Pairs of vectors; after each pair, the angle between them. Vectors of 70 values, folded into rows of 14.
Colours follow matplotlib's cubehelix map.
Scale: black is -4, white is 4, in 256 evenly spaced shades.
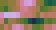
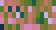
orthogonal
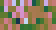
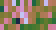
nearly parallel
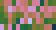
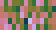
orthogonal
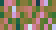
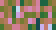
partly opposed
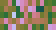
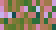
partly opposed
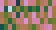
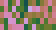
partly opposed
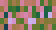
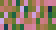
orthogonal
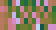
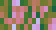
partly aligned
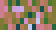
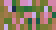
partly opposed
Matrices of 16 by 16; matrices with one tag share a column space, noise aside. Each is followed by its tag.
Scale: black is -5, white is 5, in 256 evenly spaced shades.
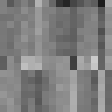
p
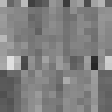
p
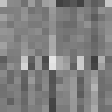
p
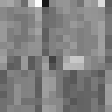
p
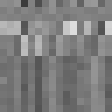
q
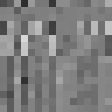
q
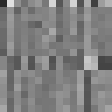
p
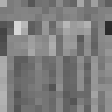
q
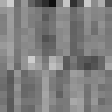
p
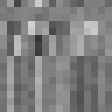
q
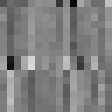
p
